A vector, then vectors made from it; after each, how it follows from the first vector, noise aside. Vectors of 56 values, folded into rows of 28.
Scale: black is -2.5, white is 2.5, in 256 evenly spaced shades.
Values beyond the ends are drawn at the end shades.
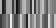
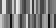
negated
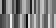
copied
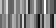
reversed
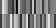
sign-scrambled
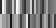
negated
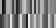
copied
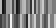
copied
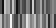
sign-scrambled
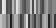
negated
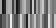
copied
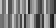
reversed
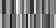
sign-scrambled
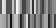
negated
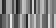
copied
